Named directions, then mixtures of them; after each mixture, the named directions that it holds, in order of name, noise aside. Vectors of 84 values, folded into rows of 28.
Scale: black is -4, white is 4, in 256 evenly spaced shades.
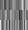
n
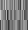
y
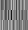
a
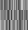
a, n, y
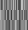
a, n, y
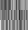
a, n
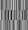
a, y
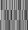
a, y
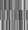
n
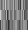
y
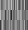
a, n, y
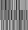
a, n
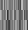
n, y
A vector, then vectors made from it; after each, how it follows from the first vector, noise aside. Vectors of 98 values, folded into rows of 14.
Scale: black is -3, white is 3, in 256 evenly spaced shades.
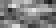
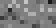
partly zeroed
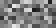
sign-scrambled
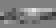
partly zeroed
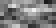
copied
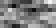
negated
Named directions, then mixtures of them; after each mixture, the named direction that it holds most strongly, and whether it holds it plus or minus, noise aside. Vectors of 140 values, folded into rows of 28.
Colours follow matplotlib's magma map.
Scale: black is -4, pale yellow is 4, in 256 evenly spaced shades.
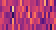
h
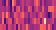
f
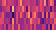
h, plus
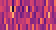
h, minus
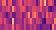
h, plus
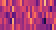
h, plus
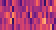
h, minus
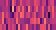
f, plus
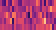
h, minus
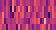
f, plus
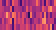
h, minus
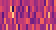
h, minus
